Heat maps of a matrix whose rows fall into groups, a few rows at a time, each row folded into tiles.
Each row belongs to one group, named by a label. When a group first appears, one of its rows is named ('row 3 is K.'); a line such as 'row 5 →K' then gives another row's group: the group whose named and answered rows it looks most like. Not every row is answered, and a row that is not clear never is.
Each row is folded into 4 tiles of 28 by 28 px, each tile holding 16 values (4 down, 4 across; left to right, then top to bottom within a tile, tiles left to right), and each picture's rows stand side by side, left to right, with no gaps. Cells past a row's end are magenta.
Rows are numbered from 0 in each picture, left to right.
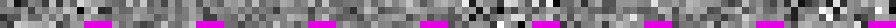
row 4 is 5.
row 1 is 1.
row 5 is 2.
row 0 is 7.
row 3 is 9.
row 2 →5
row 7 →7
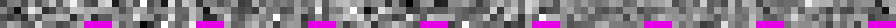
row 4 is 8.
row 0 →9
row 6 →1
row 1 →1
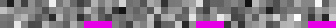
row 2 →2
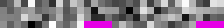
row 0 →1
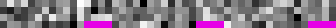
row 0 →8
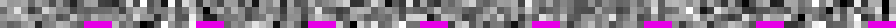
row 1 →1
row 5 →2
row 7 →2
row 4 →8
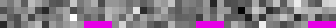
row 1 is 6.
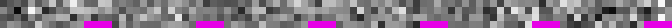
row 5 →5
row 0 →9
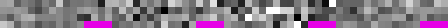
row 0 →6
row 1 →5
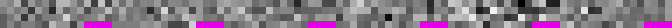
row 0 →5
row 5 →6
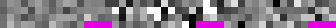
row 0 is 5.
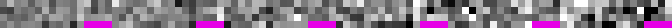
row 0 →8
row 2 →2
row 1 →6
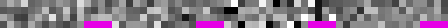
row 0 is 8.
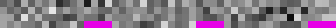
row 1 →1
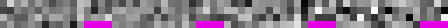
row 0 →8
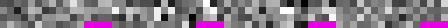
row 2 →6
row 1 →7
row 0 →9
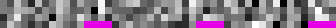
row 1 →8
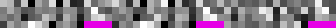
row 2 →7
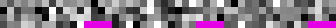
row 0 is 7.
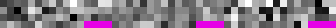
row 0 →9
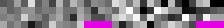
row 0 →1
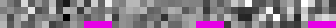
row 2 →8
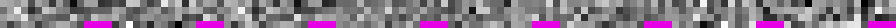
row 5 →6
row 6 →1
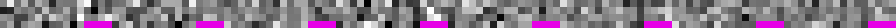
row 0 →8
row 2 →1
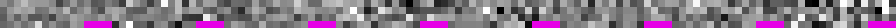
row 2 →9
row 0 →2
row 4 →7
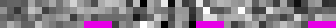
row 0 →9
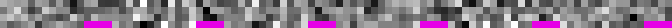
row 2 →1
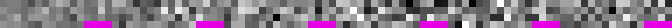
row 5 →5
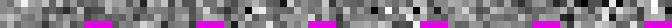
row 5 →7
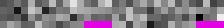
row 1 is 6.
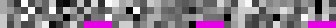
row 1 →6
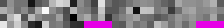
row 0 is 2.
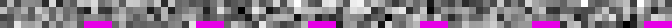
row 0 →7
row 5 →8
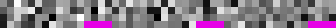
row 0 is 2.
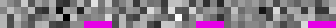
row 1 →5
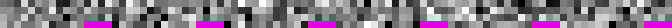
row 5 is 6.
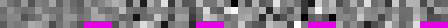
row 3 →1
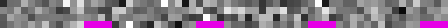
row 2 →7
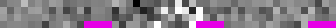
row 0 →7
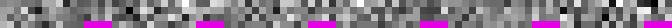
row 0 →6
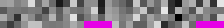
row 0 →2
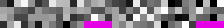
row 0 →8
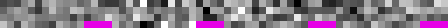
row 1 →1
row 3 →9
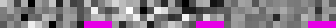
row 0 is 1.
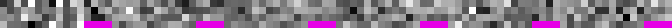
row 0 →1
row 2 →9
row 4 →6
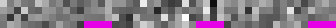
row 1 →2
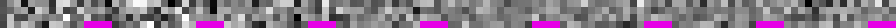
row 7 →7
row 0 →5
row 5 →8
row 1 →2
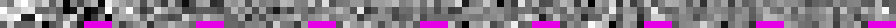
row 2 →5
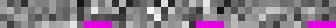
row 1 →7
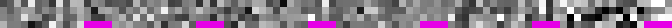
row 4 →2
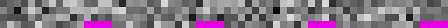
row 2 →5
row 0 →9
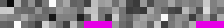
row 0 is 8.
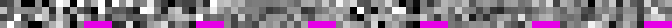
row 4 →5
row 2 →5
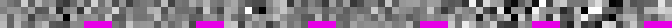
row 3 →7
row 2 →6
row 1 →7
